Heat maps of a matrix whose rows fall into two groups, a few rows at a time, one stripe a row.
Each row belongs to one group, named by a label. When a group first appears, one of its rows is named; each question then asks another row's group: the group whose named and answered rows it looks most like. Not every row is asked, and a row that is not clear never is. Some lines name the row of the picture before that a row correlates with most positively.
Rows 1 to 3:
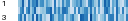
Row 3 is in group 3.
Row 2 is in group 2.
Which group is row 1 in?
2
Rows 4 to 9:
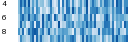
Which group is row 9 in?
3
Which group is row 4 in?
3
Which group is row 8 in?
2
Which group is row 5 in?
3
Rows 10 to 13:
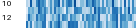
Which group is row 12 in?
2
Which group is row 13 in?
2
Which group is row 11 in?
3
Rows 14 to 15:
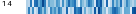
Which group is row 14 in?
2
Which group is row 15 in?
3
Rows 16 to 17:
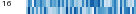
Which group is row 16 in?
2
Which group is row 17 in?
3
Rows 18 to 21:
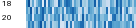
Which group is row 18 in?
3
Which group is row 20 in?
2
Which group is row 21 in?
3
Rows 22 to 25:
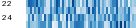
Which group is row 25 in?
3
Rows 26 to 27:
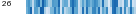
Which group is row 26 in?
2
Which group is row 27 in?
2
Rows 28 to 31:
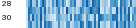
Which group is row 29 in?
3
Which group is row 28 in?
2
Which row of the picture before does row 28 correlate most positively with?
27
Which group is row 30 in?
3
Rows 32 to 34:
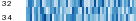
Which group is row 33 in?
2
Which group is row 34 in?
2
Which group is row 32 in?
3
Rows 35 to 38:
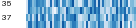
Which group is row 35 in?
2
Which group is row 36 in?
3
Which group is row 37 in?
2
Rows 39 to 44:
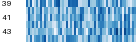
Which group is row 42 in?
3
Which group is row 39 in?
2
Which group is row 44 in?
2
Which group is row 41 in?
3
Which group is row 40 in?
3
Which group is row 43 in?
3
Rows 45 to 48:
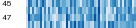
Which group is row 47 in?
3
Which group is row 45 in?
2
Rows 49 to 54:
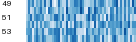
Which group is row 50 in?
3
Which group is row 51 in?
2
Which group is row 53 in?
2
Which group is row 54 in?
2
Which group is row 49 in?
3
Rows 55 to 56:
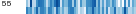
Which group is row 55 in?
2
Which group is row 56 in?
2
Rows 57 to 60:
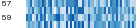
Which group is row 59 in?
2
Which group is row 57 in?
2
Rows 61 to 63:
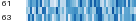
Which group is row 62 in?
2
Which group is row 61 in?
3
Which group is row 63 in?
3
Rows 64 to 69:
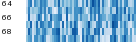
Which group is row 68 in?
2
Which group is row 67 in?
2
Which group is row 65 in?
3
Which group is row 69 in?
2
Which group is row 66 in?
3
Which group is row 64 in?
2
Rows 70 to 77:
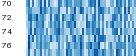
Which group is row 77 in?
3
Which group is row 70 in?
3
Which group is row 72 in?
2
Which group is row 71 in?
3
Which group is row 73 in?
2
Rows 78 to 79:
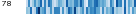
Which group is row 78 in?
3
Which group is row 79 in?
2
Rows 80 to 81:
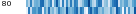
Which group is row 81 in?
3
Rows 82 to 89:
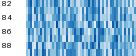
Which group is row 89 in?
2
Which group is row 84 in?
2
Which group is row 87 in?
3
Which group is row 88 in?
2
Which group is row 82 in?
2
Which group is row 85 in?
2
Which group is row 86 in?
3
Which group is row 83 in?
2
